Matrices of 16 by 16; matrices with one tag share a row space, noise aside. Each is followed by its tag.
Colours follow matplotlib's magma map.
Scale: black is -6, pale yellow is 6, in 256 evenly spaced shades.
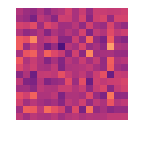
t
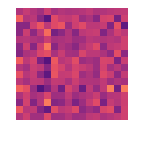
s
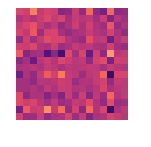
t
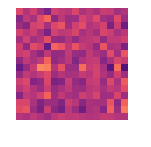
s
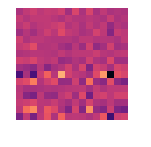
t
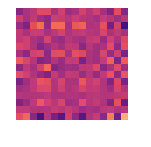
s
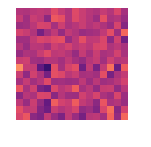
s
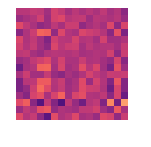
s
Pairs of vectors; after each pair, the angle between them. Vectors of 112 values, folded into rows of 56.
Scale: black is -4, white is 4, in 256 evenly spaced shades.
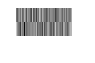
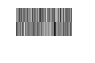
partly opposed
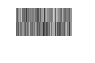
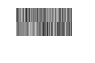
partly aligned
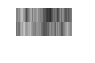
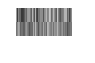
partly opposed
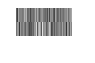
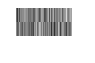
partly aligned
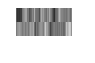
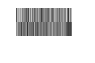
partly opposed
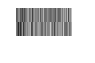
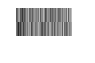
nearly parallel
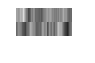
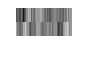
nearly opposite
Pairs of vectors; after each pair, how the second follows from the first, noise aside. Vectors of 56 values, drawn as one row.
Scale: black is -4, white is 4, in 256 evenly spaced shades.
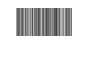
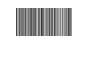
shuffled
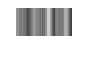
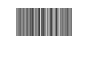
shuffled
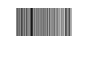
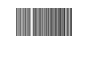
negated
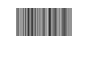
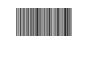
shuffled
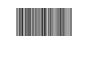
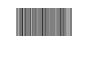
partly zeroed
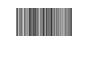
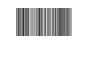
negated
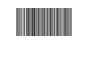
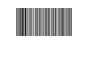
negated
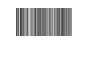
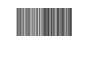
shuffled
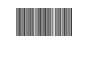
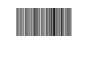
negated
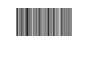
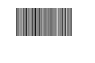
shuffled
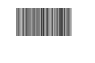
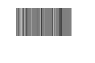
partly zeroed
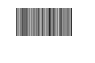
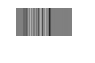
partly zeroed
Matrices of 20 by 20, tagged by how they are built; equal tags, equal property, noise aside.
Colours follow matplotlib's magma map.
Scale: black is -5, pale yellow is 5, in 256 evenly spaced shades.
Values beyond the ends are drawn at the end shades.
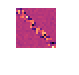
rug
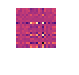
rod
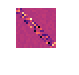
rug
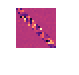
rug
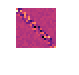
rug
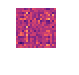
rod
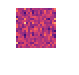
rod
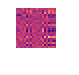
rod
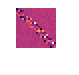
rug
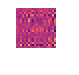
rod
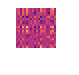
rod
